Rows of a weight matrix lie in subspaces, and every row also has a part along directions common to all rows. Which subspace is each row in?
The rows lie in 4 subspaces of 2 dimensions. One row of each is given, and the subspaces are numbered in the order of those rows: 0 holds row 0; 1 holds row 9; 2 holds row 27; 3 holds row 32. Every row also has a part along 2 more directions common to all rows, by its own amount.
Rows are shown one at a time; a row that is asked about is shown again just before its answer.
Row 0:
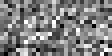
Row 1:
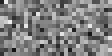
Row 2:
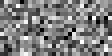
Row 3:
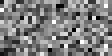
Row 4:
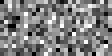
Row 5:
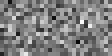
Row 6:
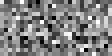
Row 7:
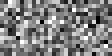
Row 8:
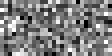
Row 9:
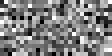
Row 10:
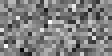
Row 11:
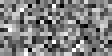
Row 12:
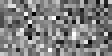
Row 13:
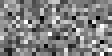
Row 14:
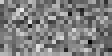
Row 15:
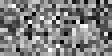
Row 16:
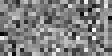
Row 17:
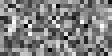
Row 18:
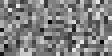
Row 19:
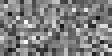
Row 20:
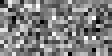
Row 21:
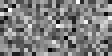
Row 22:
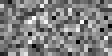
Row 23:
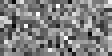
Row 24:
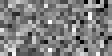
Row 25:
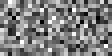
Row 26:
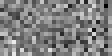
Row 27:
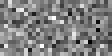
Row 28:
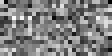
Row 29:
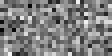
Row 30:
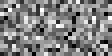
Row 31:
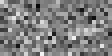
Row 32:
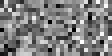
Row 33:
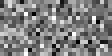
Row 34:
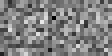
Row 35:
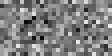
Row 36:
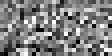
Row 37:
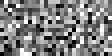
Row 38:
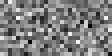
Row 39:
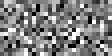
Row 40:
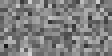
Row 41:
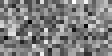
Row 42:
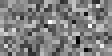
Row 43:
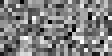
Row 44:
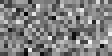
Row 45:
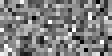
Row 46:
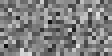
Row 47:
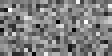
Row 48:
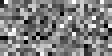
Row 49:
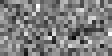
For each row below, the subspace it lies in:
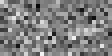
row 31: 2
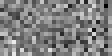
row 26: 3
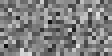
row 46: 3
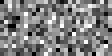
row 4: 1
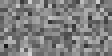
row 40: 3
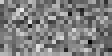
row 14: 2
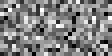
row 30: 1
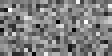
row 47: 1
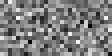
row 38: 0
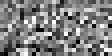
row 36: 0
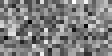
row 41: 0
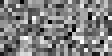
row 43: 3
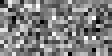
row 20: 2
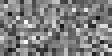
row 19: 0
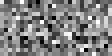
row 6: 3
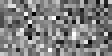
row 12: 2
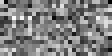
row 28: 1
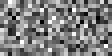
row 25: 0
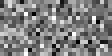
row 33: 2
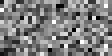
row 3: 3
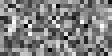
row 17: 1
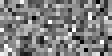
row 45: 3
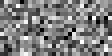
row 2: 3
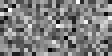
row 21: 1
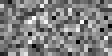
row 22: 0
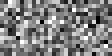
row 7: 0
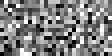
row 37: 3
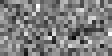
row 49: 2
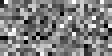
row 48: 0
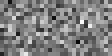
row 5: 0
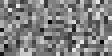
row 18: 3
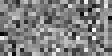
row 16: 3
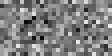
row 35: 0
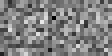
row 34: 0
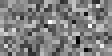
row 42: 3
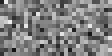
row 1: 1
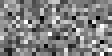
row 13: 0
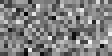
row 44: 2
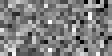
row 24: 3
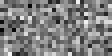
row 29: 1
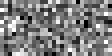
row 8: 1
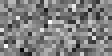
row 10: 3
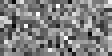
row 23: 1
